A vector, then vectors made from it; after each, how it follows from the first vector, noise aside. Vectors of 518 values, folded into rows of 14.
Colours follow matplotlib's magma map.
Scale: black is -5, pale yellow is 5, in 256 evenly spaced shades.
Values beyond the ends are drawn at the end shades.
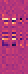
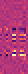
reversed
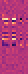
copied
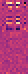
wrapped around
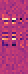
copied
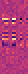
copied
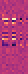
copied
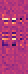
copied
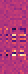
reversed
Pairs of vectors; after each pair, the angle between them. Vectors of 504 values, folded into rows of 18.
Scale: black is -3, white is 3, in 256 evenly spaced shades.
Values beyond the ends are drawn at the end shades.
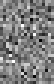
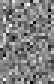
orthogonal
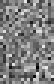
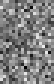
orthogonal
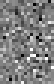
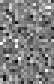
partly opposed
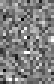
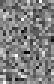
nearly opposite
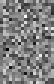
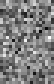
partly opposed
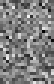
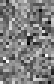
partly opposed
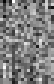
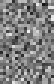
partly opposed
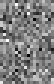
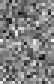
partly aligned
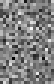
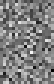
partly aligned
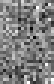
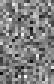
partly aligned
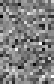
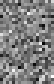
nearly parallel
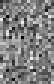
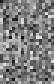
nearly parallel
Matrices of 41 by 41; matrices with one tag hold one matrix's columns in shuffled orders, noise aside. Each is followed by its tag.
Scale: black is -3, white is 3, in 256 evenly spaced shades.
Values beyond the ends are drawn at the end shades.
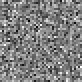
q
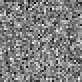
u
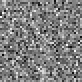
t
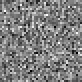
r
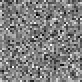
q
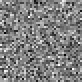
t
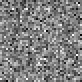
u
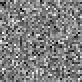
t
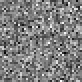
r
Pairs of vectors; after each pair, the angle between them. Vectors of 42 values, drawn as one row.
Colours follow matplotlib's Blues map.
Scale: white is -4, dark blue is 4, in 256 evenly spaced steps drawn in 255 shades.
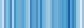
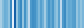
partly aligned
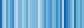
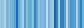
orthogonal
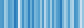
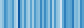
nearly opposite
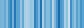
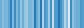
nearly parallel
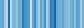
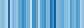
nearly parallel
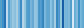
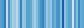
nearly parallel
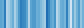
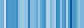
nearly opposite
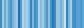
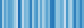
nearly parallel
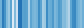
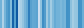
nearly opposite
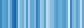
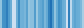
partly opposed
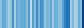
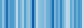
partly opposed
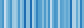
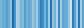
partly opposed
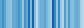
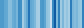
partly aligned
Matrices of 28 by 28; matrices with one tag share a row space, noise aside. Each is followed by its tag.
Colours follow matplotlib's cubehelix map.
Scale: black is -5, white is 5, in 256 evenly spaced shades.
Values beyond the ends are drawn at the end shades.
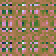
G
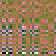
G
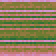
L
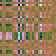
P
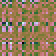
G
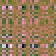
G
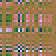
P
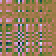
P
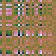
P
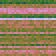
L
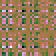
G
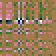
P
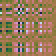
P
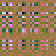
G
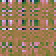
G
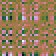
G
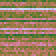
L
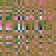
P
